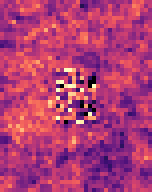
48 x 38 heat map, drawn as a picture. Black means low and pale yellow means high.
The bottom right is the ninth with the lowest average. An odd patch, rougher than its surroundings, sits in the centre. The middle left is the ninth with the highest average. The halves do not mirror each other. Values change most from cell to cell in the centre.
